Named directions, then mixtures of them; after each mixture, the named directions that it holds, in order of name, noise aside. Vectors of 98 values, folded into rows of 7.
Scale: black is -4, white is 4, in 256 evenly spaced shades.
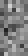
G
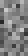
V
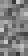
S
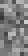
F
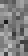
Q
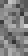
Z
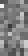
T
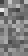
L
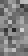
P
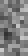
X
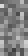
T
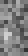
Q, X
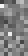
F, Q, T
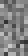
Q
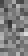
S, V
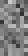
Z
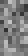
P, Z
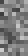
L, X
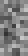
X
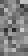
P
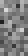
V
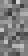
S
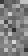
P, Q, Z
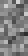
F, S, Z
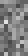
Q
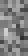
X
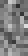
Z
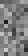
P, Q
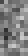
X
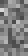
L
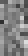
T, Z
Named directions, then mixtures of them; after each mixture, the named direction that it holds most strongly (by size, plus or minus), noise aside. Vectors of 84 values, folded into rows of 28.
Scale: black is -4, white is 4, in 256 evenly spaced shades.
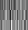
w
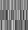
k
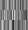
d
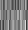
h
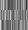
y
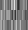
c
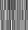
y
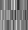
c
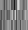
c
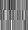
w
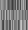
y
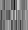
c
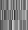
d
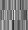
d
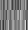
h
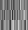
d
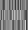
d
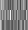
y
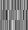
k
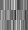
c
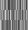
y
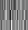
w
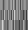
d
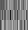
y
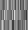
d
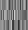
d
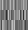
k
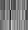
w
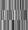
d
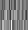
w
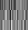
w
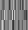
d
